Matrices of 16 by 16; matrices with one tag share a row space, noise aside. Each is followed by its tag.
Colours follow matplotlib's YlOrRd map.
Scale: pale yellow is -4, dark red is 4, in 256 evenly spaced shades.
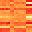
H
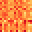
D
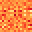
D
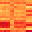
H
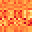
D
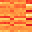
H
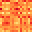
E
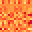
D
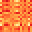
E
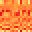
E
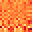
D
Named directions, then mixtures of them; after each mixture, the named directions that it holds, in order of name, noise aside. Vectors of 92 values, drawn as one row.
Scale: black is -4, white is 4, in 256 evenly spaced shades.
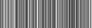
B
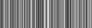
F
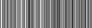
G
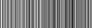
B, G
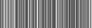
B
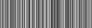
F, G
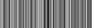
F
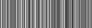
F, G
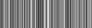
F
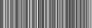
B, F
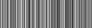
F, G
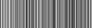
B, G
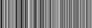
B, G
